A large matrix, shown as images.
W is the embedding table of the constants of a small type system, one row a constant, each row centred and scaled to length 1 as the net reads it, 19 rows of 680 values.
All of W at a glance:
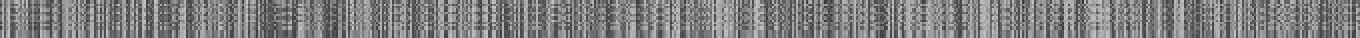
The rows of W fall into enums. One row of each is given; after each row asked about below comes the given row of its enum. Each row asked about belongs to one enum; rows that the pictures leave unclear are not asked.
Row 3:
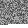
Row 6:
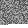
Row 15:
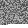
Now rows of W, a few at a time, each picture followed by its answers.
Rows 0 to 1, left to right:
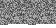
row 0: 3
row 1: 3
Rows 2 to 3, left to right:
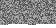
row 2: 6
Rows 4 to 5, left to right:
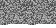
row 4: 15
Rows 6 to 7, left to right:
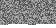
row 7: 3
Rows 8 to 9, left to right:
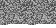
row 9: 15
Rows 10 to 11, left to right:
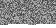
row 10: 3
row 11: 6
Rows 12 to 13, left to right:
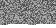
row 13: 6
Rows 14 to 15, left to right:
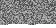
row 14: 6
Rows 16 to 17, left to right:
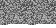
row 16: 15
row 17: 15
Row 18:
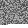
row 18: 15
